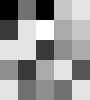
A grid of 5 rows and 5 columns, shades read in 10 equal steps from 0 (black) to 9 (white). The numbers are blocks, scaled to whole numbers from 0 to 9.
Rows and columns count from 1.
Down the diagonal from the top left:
0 8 2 8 8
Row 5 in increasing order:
4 4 5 8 8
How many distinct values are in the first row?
4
